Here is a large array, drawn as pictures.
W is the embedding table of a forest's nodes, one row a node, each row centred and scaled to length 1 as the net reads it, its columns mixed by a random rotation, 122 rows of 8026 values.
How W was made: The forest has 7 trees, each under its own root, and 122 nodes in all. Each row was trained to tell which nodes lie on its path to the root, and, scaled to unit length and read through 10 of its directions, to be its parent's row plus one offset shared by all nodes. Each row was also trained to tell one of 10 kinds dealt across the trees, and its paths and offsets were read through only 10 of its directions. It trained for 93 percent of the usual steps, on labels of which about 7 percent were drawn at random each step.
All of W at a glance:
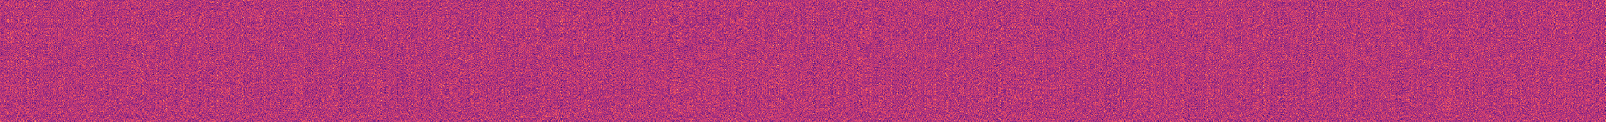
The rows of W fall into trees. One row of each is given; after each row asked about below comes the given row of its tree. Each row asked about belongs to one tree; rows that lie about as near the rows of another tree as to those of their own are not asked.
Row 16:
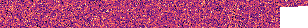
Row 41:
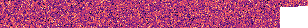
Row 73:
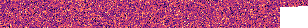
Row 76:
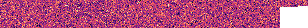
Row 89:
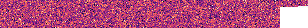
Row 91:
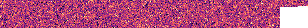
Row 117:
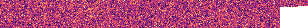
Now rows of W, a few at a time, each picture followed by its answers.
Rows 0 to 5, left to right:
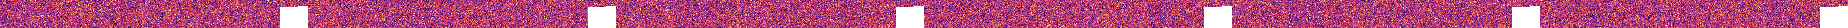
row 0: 73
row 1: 16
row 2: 76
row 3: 91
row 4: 76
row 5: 41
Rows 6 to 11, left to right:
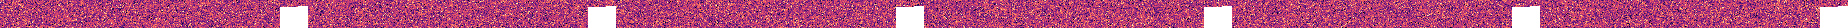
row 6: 16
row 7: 76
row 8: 73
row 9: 73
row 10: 16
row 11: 89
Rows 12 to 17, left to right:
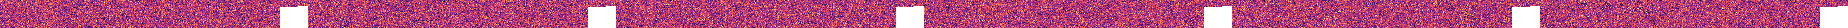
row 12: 76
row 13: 76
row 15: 117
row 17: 91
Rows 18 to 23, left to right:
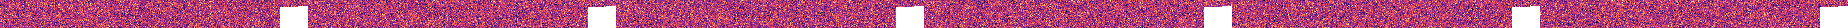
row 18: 117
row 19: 41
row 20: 16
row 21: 41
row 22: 16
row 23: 117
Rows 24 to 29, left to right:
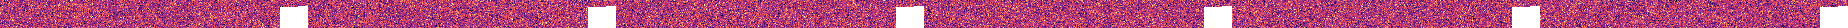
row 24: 117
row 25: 89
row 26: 73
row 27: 117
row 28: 16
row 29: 76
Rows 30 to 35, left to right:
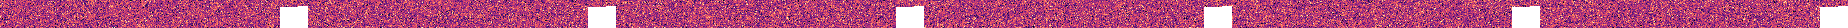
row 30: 91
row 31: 89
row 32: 41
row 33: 41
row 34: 76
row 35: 89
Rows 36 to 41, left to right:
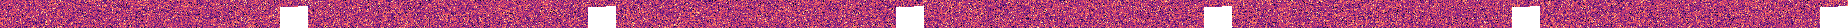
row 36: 89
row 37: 41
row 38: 16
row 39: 76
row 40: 76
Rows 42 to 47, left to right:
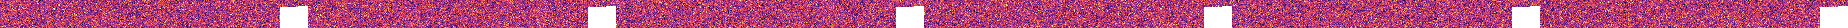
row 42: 16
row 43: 117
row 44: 91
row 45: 117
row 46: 41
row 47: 73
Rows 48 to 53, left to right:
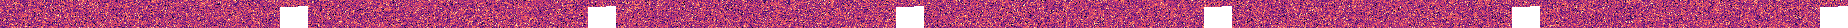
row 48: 117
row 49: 73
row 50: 16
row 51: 73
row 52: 16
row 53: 89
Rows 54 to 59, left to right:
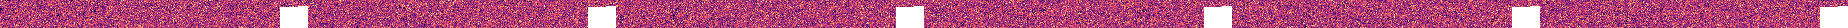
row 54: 91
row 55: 73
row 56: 91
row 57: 76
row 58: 89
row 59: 73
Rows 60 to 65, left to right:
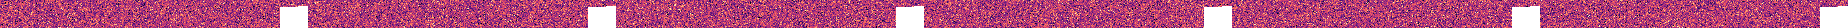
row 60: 16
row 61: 41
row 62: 16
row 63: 89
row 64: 16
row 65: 91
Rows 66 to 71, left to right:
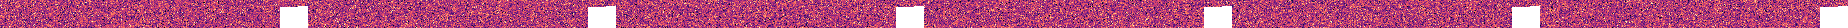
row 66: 76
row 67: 41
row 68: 89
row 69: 73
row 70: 41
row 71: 89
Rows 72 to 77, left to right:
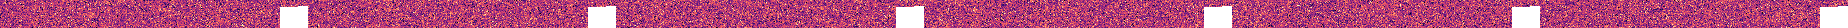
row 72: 73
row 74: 89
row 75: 76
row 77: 73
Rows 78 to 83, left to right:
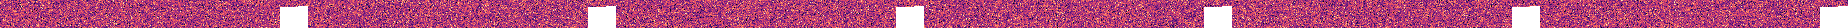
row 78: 41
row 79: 89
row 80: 89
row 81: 41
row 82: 16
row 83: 91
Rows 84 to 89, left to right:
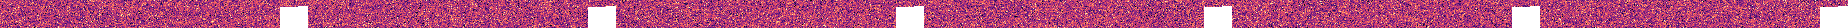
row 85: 76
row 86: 73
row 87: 76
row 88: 76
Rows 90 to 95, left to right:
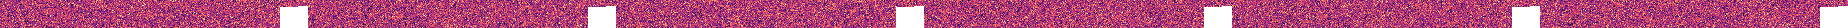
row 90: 89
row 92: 89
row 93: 91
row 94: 91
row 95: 117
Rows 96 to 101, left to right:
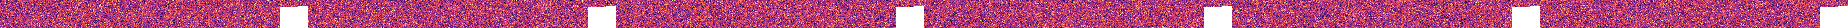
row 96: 73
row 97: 16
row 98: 91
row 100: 89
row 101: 41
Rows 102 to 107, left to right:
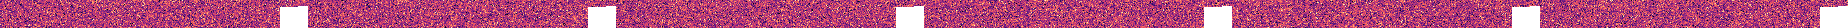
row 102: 89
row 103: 89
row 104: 73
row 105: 76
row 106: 76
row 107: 117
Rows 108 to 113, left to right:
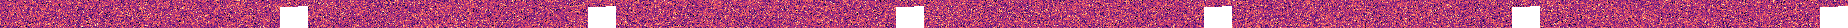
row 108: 89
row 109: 76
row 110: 89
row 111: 76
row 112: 41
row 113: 16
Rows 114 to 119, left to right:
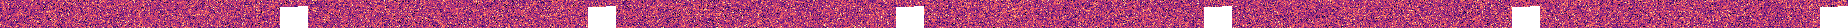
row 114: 91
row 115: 73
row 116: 73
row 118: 89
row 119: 76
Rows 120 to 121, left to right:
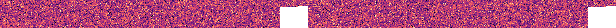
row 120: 41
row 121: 16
